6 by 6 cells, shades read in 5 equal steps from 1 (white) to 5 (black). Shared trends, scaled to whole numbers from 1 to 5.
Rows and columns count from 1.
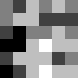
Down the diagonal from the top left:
3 2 3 1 4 2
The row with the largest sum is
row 3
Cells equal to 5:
4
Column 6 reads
3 4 3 2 3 2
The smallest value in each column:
3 2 2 1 2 2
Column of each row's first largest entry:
2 4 2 1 1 1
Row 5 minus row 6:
-1 -2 0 1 2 1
